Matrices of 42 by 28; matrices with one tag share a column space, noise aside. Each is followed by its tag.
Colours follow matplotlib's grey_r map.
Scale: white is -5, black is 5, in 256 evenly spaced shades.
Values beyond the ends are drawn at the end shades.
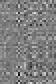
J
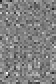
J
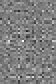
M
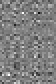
J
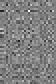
M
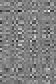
M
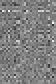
M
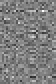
M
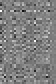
M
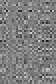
M
